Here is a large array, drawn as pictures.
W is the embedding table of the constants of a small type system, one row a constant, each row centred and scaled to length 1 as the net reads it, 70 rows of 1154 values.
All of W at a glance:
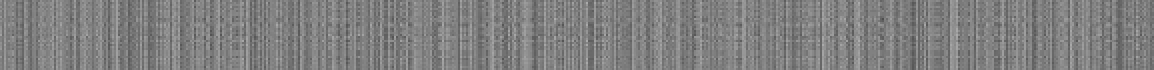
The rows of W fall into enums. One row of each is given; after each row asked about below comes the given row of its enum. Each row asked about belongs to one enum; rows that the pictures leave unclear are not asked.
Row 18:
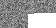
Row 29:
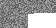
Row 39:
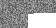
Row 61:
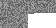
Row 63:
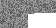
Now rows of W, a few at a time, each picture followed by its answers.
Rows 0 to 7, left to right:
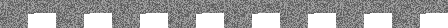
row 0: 61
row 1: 29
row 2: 39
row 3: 63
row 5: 61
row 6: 61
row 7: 29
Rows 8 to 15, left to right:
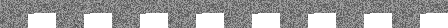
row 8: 63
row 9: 18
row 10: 29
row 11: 63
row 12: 61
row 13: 63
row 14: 61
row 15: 63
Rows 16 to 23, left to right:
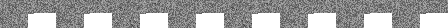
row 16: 39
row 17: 29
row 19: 61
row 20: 18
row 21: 29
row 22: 63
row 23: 61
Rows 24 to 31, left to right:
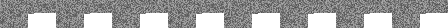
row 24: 63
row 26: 29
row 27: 63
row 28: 61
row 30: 29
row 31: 39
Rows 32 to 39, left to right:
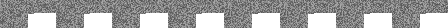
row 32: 63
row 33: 29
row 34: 29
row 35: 29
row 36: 61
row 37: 61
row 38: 61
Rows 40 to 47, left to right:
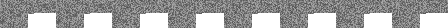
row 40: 63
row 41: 63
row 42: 29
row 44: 39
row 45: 39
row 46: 29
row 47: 61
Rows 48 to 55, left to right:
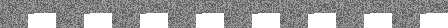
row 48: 39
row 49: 29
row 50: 63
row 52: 61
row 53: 63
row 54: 61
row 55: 63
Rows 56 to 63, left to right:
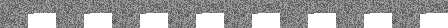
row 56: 29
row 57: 39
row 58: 63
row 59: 63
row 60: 63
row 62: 39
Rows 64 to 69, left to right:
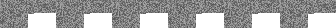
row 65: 61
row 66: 61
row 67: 39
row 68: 61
